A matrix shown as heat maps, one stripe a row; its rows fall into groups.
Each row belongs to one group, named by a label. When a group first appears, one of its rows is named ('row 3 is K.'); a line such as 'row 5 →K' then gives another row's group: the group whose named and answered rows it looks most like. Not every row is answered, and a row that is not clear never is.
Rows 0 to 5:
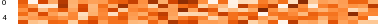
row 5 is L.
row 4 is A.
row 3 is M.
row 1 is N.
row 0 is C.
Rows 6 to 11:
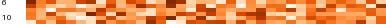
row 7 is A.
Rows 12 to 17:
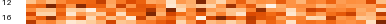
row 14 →A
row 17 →A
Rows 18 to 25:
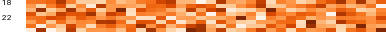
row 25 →N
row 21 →L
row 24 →C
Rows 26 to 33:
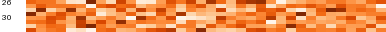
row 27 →A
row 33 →A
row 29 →L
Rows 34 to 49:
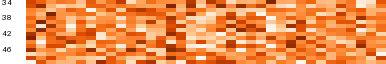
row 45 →M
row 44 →C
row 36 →C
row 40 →M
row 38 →M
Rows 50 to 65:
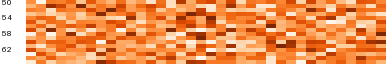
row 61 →C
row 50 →C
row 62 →L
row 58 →N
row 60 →L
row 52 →L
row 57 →M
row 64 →M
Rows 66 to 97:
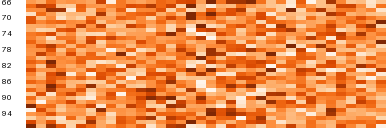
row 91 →C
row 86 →M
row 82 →M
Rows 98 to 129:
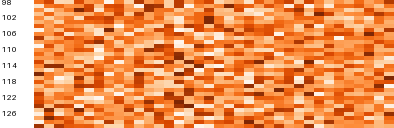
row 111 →M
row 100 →C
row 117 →N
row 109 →N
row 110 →C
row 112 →A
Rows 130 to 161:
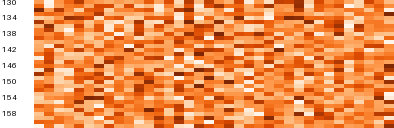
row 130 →C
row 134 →C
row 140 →A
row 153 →A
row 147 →N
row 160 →M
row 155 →N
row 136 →N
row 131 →C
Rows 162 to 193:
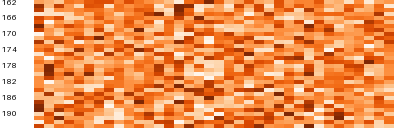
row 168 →L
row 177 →M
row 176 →C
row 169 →L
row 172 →M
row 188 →L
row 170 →N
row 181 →M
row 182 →C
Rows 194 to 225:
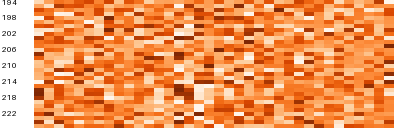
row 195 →C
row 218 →L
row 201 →N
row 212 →N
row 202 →N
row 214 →N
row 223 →C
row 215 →M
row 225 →L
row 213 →A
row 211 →C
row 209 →N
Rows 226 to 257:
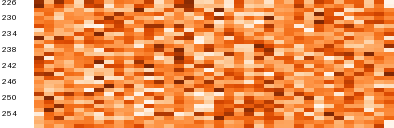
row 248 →C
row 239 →M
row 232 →A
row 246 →A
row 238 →A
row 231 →L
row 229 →L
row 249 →L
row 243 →M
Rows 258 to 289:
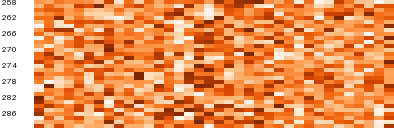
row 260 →M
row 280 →N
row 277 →L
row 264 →N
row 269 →N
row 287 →N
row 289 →M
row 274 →N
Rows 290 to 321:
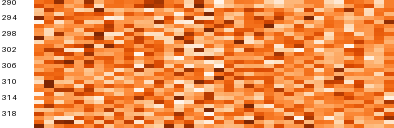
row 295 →N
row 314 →A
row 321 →L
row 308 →M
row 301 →C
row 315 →N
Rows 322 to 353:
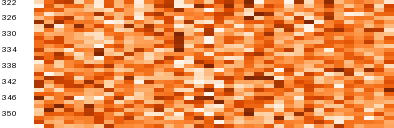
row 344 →N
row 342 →L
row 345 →M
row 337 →N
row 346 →A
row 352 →L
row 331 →M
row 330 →A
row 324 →M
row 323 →N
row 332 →M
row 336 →A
